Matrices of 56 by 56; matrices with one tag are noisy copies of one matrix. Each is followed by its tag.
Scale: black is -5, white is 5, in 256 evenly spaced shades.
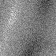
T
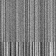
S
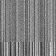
S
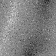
T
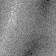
T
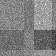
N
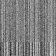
S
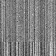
S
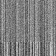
S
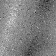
T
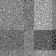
N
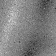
T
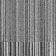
S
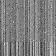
S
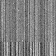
S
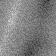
T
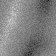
T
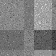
N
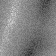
T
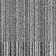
S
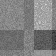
N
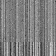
S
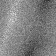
T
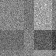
N
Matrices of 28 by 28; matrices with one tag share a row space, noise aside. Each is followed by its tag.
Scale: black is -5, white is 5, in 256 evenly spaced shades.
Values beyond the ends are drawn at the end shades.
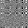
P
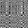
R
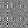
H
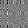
H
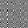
H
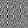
H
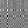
H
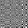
P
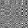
P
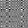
R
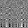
R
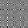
H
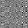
P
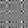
R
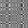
R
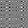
R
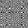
R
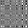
P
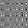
P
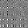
H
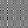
H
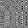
P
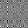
H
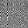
H
